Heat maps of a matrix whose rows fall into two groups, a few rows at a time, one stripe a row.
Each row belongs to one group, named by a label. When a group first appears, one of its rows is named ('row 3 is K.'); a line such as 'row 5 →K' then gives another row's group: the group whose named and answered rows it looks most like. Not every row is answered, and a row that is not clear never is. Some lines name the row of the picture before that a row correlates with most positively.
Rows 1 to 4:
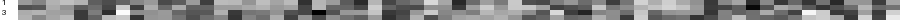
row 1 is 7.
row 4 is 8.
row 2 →7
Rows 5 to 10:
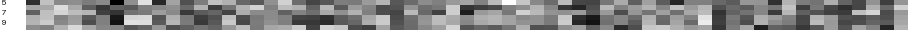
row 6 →7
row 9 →8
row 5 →8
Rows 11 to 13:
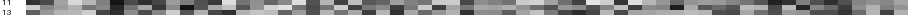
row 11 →7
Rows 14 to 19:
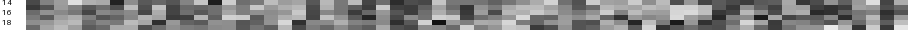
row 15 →7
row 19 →8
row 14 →7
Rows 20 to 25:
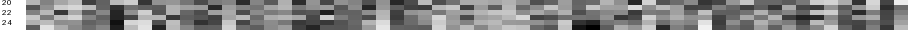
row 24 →8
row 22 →8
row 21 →7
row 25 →8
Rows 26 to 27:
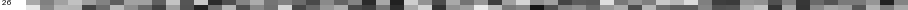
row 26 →7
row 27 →8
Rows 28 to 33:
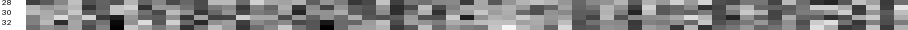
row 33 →8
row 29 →8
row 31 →7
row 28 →7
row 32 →8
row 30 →8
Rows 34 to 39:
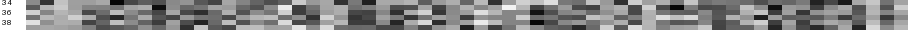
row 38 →8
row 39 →7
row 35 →8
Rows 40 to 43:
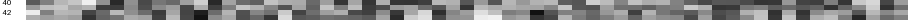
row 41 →7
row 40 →7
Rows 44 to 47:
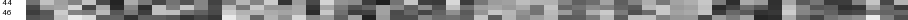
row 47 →7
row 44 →7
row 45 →7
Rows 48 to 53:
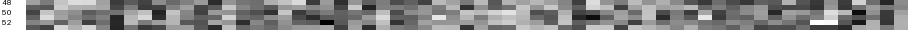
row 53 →7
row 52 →8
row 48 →7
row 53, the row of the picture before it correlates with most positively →47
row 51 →8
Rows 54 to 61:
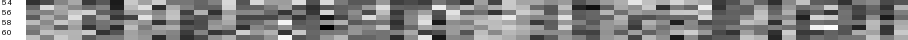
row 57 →8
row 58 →8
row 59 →8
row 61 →8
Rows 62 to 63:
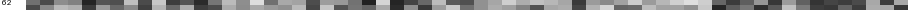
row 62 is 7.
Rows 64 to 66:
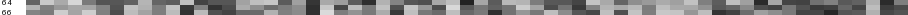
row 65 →7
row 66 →7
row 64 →7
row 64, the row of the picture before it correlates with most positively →63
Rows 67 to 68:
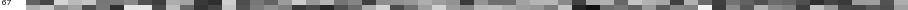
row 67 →7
